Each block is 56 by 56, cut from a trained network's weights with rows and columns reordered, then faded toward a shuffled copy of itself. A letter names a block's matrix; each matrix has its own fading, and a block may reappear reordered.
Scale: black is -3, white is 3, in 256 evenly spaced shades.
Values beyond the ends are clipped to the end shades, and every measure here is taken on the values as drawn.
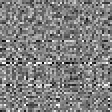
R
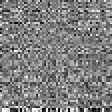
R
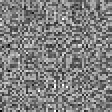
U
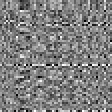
R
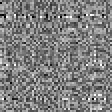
U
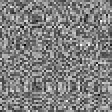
U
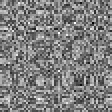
U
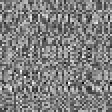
U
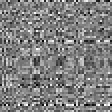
R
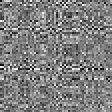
R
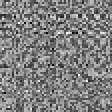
U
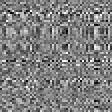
R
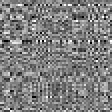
R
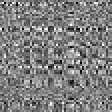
R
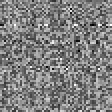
U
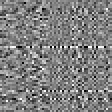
R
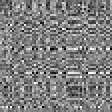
R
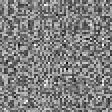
U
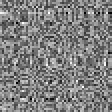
U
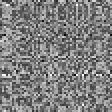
U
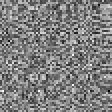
U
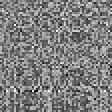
U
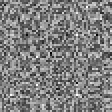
U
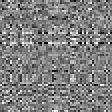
R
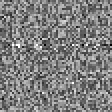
U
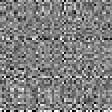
R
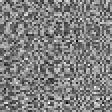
U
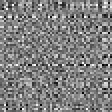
R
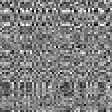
R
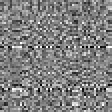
R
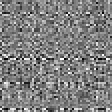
R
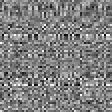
R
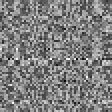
U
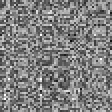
U
